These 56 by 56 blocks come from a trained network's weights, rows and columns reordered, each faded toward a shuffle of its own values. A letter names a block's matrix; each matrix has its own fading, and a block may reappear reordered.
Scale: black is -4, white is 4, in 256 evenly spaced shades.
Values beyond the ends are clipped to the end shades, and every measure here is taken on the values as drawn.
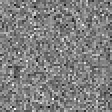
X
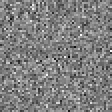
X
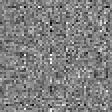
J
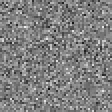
X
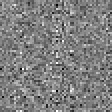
J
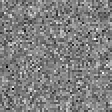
X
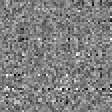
J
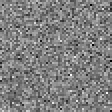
X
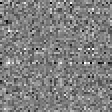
J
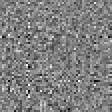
J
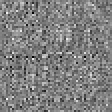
J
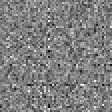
J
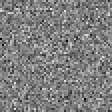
X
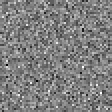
X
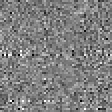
J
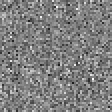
X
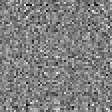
J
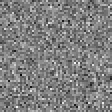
X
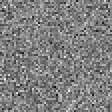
X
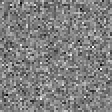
X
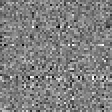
J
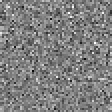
X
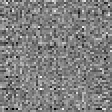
J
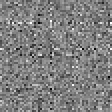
J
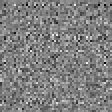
J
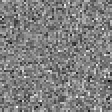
X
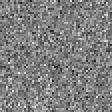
X
